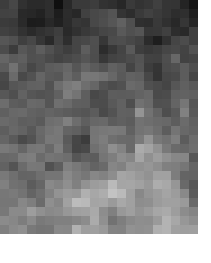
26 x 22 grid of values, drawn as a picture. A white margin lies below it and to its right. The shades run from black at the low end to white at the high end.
Slope: up to the bottom. Grain: blotchy. Stripes: none.
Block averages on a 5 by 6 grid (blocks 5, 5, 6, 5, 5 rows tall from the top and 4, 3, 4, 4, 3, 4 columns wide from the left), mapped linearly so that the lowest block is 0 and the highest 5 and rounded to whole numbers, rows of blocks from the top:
1 0 1 1 1 0 | 2 2 2 2 1 2 | 2 3 2 2 3 2 | 3 3 3 4 5 3 | 4 4 5 5 5 5
